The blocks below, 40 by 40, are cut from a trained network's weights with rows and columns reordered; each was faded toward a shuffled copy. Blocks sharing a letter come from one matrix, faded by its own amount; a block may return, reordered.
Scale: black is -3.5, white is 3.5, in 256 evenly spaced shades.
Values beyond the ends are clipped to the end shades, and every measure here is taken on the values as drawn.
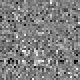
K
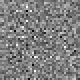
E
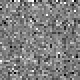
K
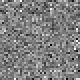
E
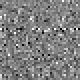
K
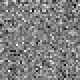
K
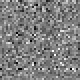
K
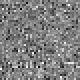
K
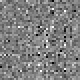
E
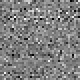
K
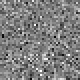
K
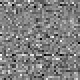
K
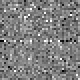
K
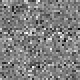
K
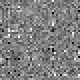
E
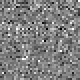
K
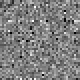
E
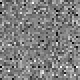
K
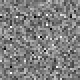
E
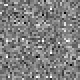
E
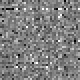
K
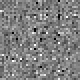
E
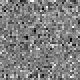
K
